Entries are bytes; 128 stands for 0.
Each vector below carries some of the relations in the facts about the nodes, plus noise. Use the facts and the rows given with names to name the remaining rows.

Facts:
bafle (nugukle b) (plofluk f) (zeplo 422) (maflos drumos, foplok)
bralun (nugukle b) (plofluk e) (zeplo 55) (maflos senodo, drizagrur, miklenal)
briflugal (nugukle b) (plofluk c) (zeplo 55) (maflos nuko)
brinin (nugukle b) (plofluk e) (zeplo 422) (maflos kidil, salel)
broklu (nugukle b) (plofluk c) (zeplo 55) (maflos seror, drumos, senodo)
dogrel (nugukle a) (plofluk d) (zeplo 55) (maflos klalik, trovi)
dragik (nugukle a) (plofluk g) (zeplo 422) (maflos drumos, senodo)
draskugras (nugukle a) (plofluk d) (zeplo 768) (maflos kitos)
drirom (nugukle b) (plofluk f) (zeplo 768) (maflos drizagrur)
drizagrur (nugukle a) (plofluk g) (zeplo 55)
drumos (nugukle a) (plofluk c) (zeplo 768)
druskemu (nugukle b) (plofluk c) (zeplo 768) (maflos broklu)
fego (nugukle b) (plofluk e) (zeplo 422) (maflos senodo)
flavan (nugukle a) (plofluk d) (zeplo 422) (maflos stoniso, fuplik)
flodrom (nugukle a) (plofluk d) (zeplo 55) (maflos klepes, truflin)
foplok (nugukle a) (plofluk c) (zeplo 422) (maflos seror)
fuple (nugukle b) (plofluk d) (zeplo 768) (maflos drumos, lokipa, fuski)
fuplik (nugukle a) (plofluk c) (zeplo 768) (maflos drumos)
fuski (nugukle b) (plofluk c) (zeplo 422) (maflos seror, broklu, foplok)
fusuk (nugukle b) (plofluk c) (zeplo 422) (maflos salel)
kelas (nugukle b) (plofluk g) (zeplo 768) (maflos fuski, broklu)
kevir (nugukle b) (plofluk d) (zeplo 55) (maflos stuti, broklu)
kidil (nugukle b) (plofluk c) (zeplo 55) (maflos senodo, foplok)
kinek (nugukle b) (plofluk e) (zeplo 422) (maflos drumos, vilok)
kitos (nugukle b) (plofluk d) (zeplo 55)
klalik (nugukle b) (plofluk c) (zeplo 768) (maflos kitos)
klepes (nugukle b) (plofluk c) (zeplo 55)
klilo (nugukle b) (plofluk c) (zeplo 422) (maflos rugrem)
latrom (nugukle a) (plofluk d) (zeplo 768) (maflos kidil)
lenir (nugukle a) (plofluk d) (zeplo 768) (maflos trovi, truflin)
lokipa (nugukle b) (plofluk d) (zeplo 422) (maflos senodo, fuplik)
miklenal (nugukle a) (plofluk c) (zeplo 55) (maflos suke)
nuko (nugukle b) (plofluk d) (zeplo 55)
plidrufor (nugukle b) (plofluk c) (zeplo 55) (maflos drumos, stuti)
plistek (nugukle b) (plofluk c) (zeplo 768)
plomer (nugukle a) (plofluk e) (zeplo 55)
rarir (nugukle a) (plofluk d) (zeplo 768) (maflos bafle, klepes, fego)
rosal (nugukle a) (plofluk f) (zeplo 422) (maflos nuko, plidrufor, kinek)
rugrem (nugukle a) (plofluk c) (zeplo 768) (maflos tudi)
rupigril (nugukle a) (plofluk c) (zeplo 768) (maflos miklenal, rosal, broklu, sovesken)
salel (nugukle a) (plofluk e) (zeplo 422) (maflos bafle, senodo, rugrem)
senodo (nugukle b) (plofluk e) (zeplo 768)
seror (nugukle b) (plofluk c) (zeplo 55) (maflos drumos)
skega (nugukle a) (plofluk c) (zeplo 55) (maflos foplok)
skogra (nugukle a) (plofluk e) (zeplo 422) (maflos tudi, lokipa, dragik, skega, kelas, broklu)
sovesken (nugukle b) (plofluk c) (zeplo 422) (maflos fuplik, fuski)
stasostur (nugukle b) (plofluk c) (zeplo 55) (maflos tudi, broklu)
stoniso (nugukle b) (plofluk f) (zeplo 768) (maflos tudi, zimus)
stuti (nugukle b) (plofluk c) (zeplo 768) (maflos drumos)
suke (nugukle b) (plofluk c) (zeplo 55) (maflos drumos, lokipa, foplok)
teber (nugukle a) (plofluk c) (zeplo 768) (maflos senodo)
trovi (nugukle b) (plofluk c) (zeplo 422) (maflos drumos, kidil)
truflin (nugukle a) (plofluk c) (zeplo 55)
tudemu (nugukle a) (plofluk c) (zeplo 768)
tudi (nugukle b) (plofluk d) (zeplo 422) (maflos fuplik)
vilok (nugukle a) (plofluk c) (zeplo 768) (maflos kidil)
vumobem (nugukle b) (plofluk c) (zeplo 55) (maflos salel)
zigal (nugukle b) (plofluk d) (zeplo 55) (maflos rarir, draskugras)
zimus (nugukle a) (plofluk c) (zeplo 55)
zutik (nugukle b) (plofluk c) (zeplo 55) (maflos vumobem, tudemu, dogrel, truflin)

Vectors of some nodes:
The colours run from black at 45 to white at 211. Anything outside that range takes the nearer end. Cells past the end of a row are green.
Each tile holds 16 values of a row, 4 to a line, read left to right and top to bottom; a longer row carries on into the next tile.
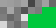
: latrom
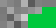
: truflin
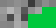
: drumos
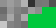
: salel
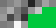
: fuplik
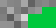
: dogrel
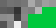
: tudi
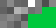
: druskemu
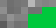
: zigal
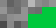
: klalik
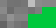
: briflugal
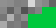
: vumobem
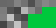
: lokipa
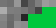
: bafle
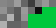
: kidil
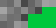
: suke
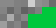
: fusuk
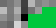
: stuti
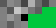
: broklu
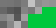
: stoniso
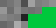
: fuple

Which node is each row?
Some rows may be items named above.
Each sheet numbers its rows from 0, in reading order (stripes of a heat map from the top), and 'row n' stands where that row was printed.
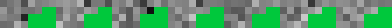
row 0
fuple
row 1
salel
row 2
kidil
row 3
rarir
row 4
sovesken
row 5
flavan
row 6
rosal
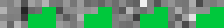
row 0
trovi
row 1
skogra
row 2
kevir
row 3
draskugras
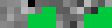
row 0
teber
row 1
fuski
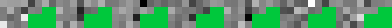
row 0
vilok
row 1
trovi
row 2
dragik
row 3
bafle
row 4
kinek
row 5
kelas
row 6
draskugras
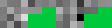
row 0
draskugras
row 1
seror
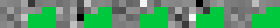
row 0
miklenal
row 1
plidrufor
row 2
stasostur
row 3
skega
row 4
klilo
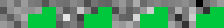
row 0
rupigril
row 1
fego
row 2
rugrem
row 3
foplok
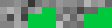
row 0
drumos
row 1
brinin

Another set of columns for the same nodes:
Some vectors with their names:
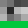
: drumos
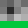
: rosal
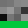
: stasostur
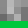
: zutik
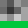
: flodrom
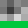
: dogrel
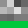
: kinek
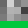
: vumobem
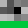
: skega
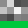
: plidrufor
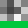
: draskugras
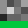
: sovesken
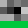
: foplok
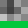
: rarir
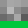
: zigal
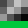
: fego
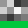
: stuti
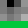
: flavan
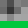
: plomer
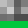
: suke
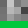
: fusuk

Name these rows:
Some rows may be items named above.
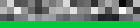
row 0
plidrufor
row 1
miklenal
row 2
kinek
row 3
lokipa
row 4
tudi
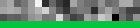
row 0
fuple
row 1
trovi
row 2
teber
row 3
rosal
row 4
kelas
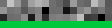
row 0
kevir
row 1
fuski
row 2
rupigril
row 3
broklu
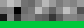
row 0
fuski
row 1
bralun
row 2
klilo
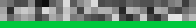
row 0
drumos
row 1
fuplik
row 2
brinin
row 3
seror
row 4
dragik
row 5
dragik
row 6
vilok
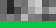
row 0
skogra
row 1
bafle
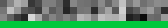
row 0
senodo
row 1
salel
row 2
skogra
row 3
rosal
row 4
kidil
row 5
stasostur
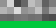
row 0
kinek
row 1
suke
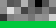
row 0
stoniso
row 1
rugrem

